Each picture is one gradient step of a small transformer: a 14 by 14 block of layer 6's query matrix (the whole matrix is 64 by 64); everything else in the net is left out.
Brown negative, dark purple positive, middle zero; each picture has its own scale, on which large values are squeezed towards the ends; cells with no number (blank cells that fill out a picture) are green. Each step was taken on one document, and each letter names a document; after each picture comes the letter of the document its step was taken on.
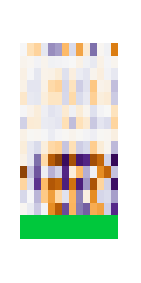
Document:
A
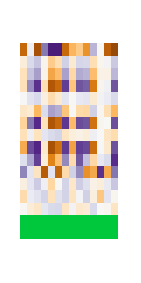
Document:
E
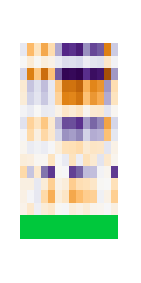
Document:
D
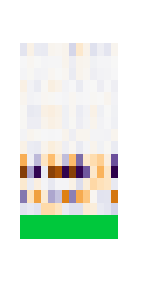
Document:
A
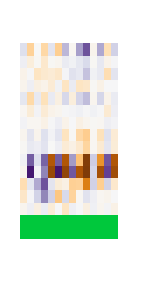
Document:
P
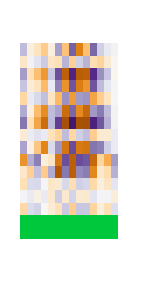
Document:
E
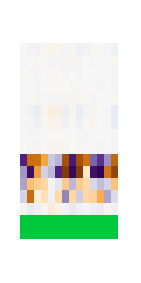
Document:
A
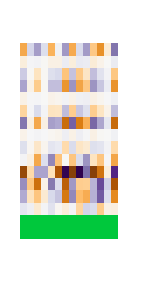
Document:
A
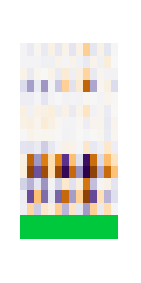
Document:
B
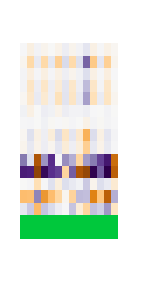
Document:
B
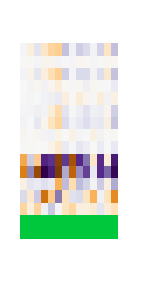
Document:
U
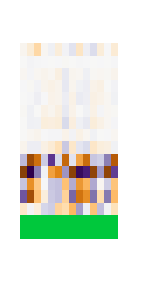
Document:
E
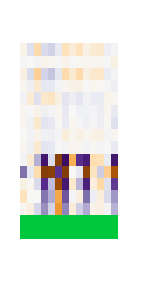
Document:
U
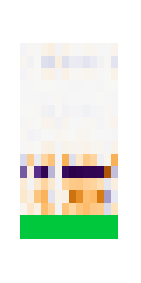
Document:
D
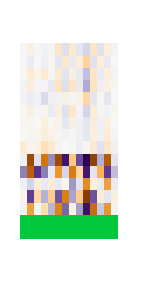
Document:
B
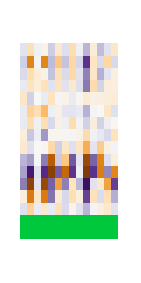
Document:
B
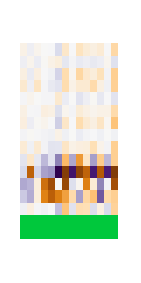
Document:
U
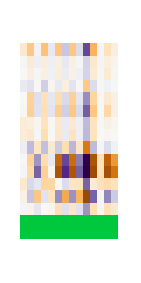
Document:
B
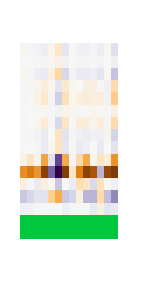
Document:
U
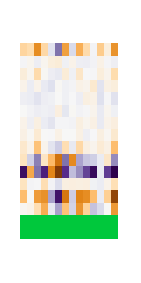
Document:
U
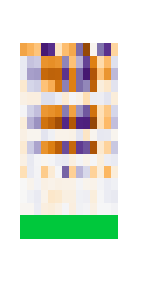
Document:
E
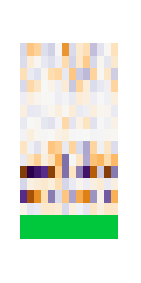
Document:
E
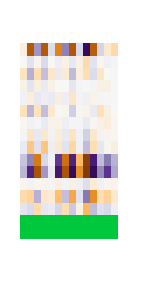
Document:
B
